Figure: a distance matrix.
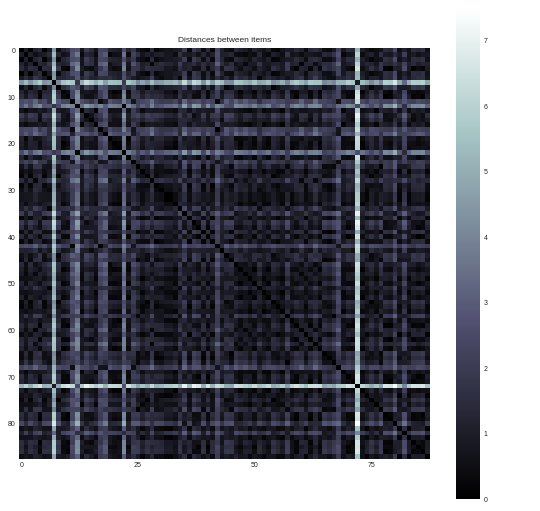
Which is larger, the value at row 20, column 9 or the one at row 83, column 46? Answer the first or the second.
the second
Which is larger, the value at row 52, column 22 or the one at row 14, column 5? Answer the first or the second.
the first
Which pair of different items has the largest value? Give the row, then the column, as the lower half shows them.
80, 72
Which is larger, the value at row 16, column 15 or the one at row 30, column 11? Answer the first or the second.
the second
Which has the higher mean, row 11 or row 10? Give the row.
11
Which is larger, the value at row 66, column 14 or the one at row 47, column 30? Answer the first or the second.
the first
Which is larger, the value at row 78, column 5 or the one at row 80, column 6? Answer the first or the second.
the second
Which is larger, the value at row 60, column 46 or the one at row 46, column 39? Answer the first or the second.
the second
